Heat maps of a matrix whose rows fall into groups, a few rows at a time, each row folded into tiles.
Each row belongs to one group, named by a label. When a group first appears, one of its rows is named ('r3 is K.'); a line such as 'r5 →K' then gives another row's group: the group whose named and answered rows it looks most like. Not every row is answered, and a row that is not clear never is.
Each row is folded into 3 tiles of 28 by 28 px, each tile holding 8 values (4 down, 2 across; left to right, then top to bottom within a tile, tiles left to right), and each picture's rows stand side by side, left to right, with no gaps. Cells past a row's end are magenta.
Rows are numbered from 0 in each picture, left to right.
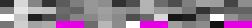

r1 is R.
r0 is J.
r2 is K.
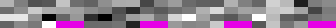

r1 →K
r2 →R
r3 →J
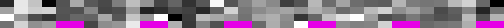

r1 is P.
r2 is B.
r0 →J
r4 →R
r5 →P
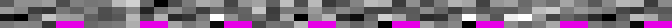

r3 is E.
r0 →K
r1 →P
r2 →K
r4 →K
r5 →K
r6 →R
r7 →K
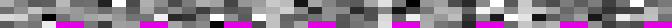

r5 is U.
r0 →R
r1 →E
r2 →K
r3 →J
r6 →J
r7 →B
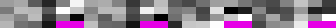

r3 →P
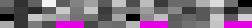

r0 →B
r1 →E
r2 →P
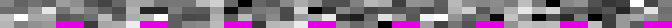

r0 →R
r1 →P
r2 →P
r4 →K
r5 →R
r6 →J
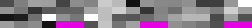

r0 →K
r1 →J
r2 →U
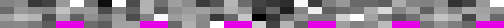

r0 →U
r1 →E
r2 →R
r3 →B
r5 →U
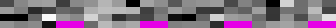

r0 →K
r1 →J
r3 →E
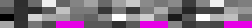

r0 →B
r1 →B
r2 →B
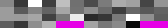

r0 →E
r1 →K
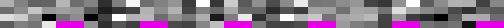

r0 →R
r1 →B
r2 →E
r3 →B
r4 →U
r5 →K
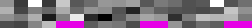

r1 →K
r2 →B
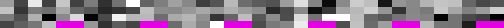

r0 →E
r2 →R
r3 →P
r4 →J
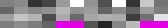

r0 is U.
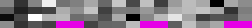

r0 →B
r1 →E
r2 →J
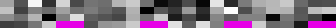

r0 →E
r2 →B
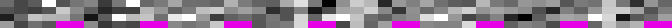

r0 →B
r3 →P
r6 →K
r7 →J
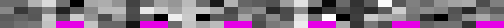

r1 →U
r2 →J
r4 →B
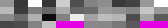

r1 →U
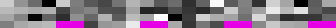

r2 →B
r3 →J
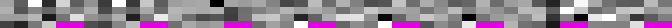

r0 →E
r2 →J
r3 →R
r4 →R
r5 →R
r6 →U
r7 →R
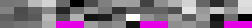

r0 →P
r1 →K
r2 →U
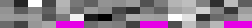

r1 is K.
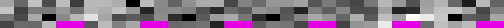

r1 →J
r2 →K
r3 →K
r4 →P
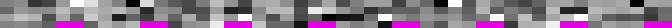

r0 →U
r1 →J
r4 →K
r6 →P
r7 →J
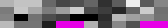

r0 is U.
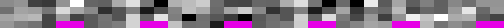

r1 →P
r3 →P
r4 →E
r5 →R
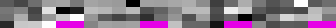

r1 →J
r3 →B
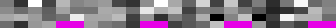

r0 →E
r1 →U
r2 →E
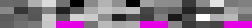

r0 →P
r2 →B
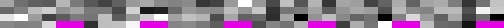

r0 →R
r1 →P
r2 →U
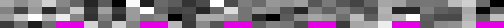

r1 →B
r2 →B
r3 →K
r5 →P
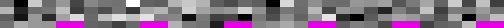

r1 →B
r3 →E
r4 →K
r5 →E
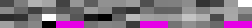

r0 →K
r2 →U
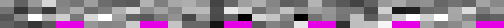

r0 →B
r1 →R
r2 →U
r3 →R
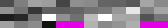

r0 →K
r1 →R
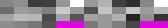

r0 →U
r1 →U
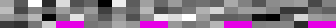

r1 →E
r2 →R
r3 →K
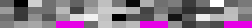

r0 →E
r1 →J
